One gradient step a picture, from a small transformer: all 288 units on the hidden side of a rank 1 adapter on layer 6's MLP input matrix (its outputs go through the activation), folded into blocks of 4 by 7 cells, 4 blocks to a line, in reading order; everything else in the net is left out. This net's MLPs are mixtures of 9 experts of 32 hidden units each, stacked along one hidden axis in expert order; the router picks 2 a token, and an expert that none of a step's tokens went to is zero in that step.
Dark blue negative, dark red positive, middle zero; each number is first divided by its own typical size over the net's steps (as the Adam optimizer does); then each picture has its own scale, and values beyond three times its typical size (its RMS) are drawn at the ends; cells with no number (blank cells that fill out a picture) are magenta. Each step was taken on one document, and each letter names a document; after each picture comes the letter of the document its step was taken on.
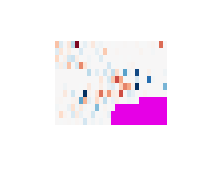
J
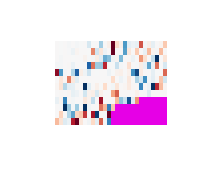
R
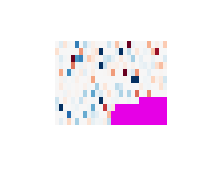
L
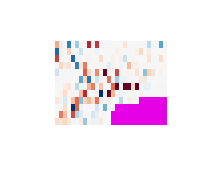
J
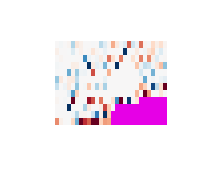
R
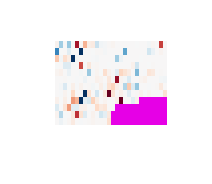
J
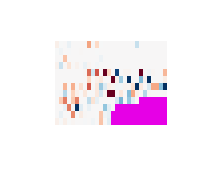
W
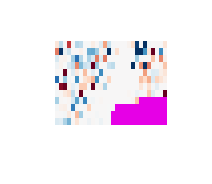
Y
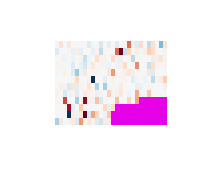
L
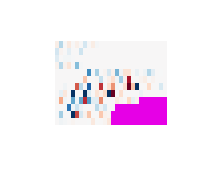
W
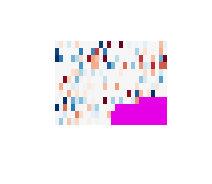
Y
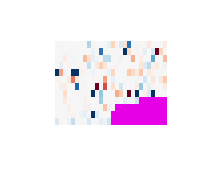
L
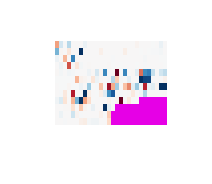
W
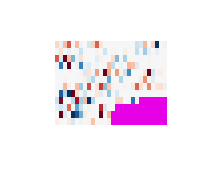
J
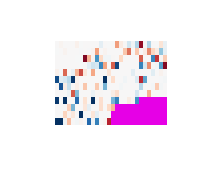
R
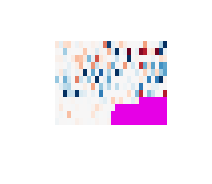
Y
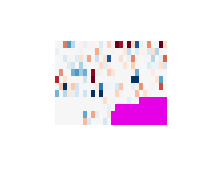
L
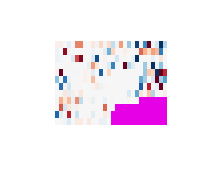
Y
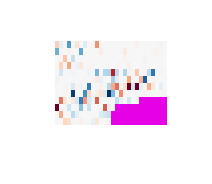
W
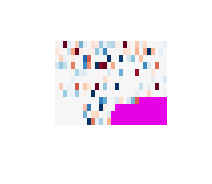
R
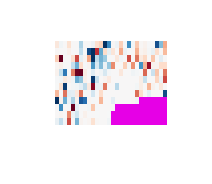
Y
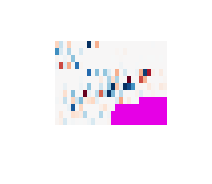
W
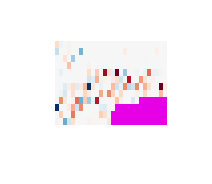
W
